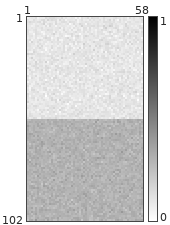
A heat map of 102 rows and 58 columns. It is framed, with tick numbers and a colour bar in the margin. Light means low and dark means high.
It is made of 2 by 1 panels. Panel 1,1: very low, fine-grained, faint in contrast. Panel 2,1: low, fine-grained, faint in contrast.
